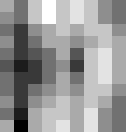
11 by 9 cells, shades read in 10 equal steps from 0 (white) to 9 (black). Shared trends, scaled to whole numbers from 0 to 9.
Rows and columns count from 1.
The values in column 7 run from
1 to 3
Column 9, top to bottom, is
5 5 4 3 3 3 3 4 5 5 5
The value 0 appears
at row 1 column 4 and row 2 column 4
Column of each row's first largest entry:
2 2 2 2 2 2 2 2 2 2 2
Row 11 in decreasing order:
9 5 4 3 3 3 2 1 1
